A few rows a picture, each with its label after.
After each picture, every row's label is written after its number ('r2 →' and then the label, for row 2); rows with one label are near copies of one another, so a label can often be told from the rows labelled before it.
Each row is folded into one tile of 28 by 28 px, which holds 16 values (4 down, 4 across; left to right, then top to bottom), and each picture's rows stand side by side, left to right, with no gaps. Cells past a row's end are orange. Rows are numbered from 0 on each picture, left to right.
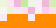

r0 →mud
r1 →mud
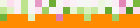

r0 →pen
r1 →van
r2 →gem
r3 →pen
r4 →van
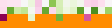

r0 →gem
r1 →van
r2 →pen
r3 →gem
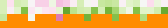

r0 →pen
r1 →mud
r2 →gem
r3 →pen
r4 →pen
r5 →pen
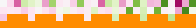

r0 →mud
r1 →mud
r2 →mud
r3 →mud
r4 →van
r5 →van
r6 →van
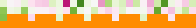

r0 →pen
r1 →mud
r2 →van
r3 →mud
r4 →mud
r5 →van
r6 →mud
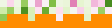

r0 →pen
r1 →van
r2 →mud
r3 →van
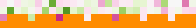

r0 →gem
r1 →van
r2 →gem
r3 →mud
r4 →gem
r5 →mud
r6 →mud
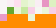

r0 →gem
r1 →mud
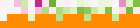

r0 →mud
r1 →van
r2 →pen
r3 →pen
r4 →van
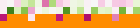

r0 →gem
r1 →mud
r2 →gem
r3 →gem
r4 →gem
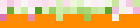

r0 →gem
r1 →gem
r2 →pen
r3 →pen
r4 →mud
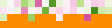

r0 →mud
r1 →van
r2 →mud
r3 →gem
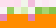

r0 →gem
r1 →gem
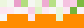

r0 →mud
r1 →mud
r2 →van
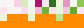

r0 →mud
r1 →van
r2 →van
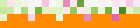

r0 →pen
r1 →gem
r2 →van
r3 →gem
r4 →gem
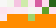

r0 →mud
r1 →van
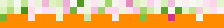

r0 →pen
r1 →mud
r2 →van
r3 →van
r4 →mud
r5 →pen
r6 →gem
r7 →mud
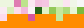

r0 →mud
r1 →gem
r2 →pen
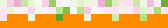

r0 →mud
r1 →mud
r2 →pen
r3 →mud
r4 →mud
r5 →van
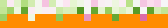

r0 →pen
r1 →mud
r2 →pen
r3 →gem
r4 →pen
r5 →gem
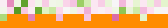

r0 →van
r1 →gem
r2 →mud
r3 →mud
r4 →gem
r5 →mud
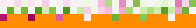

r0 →gem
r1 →gem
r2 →gem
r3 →mud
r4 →van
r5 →pen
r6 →van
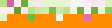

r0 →van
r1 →pen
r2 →pen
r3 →gem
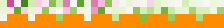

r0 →van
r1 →van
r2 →van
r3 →van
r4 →pen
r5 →pen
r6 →pen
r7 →pen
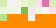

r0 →pen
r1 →mud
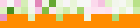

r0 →gem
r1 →van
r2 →pen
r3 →mud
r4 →pen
